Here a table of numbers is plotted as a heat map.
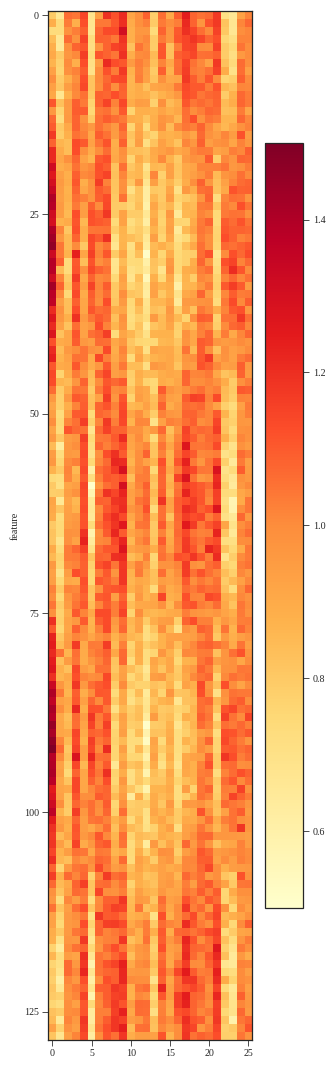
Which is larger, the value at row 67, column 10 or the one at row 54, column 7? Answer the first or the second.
the second
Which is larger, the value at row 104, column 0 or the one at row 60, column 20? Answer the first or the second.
the first
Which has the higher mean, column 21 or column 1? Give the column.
21
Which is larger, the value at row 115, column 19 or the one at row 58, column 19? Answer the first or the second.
the first
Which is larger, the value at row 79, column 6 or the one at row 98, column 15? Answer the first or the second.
the first
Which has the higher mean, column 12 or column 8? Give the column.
8
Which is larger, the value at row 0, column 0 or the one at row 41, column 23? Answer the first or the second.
the second
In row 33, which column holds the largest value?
0
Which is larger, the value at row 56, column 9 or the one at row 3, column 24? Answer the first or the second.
the first
